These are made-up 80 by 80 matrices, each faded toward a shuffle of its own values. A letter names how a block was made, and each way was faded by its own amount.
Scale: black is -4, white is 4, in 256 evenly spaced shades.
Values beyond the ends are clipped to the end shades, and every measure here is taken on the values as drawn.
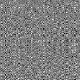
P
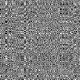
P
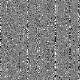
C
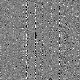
C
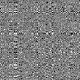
P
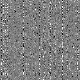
C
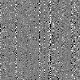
C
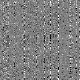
C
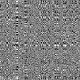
P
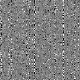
C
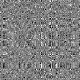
P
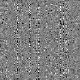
C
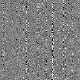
C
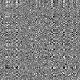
P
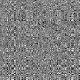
P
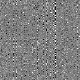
C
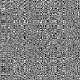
P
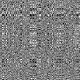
P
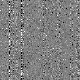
C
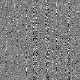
C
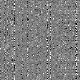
C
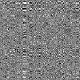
P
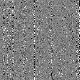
C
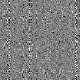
C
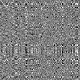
P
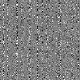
C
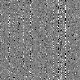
C
